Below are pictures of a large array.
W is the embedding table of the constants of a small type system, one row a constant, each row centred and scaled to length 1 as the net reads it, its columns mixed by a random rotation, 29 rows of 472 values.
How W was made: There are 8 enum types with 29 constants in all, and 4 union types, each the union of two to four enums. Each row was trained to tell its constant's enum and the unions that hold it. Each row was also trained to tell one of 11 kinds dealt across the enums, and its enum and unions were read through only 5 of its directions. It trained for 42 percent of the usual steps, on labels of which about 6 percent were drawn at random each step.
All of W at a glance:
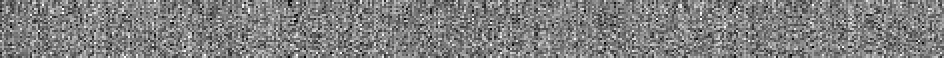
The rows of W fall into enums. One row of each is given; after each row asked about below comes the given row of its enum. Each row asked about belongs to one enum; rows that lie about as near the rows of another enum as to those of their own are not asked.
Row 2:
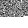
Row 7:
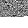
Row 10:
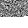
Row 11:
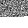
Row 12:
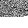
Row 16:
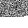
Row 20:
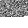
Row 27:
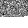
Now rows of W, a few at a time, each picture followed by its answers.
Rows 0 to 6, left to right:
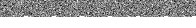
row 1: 27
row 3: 2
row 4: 16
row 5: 12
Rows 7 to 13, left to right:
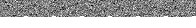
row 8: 10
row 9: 11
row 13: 11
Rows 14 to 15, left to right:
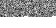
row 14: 12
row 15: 10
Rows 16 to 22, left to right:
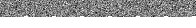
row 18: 16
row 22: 11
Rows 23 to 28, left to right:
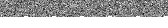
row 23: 20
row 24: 16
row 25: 7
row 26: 12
